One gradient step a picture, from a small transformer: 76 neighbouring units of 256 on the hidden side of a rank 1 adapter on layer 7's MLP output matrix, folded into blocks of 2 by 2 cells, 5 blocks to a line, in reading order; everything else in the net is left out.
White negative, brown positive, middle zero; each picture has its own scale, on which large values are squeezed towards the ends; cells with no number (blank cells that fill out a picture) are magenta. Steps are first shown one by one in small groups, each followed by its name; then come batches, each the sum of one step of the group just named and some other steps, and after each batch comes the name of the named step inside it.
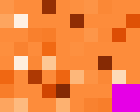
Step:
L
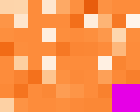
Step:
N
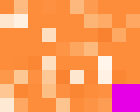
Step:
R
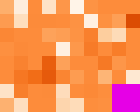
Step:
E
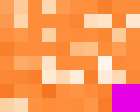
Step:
N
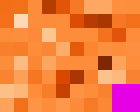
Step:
L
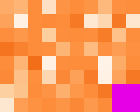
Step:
N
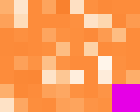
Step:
E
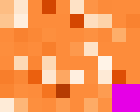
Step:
L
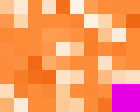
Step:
E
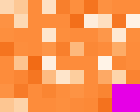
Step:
N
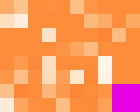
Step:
R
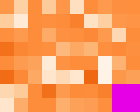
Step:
E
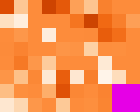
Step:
R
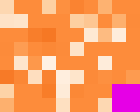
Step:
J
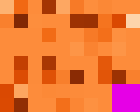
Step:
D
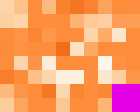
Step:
J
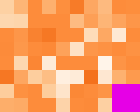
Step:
J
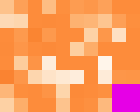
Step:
J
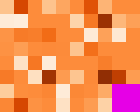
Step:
J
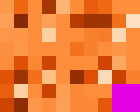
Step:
D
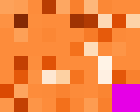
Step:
D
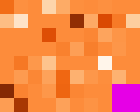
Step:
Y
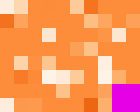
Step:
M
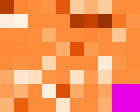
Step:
Y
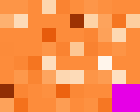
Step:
Y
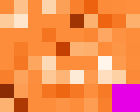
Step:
Y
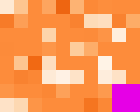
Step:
M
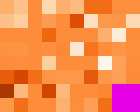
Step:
Y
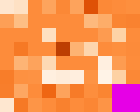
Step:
M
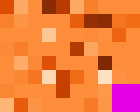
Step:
M
